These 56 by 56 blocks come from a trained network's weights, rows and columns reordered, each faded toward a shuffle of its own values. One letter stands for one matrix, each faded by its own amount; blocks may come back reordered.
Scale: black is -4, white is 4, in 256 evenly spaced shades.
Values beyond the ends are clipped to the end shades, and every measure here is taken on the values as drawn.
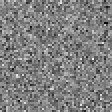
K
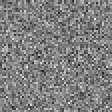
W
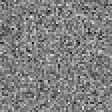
K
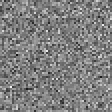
W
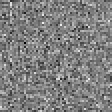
W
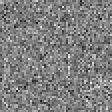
W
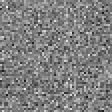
W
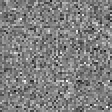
K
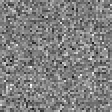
W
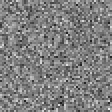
W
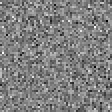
K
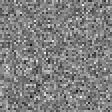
W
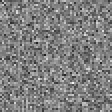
W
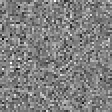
W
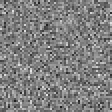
W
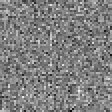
K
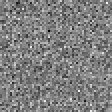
W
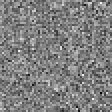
W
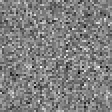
K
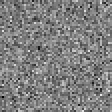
W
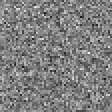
W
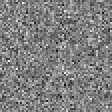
W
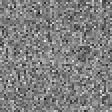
W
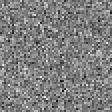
W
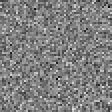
W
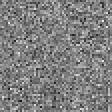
W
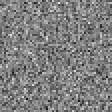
W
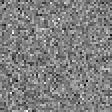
K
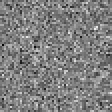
W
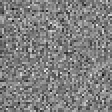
W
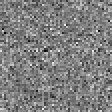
K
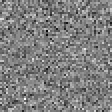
K
